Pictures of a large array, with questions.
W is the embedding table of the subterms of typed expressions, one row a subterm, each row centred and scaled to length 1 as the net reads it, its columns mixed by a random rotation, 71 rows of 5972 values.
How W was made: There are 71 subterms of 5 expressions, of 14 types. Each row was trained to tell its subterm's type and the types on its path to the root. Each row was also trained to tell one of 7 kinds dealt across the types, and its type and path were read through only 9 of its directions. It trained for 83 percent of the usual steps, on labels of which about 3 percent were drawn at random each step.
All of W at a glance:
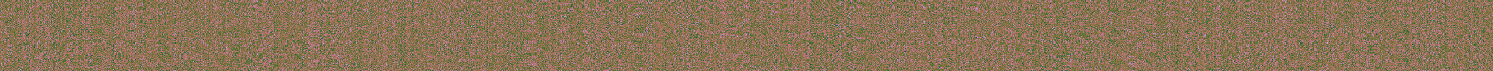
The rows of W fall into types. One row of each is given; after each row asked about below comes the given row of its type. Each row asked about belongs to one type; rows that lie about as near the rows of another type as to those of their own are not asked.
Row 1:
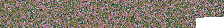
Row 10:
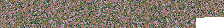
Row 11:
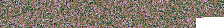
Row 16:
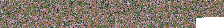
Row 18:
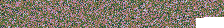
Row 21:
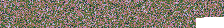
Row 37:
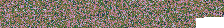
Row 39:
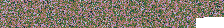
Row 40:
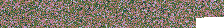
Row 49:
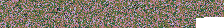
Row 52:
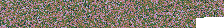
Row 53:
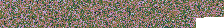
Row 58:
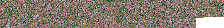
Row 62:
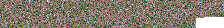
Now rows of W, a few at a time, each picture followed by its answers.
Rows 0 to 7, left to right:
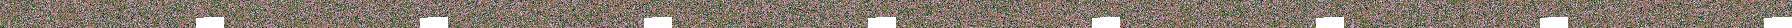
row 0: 1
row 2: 10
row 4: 18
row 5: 11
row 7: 21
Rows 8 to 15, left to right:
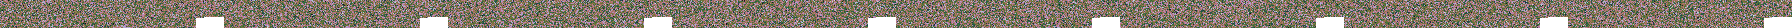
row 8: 62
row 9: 52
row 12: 1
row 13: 49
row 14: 62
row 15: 18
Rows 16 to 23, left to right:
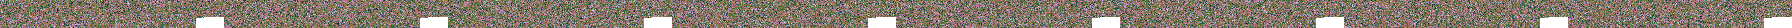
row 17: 49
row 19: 37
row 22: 21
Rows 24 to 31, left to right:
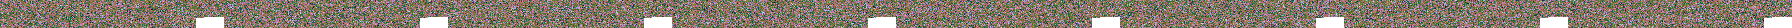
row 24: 53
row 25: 21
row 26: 52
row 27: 18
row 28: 37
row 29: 58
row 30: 62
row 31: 16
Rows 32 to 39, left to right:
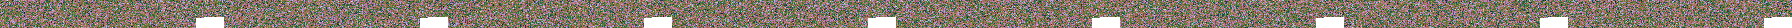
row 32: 58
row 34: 11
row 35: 11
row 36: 52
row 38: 21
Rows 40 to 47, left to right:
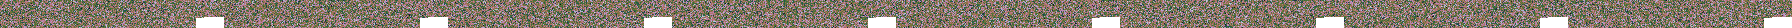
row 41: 58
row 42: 18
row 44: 52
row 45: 62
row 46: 49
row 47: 18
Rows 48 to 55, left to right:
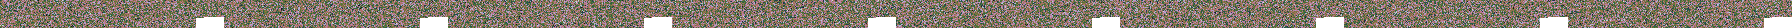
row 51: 21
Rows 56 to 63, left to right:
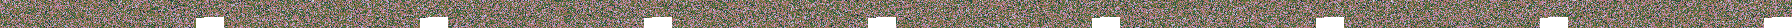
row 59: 53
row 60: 52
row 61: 16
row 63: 58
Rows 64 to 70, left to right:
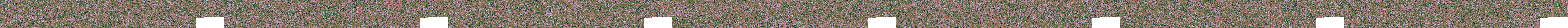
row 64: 16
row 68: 1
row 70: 58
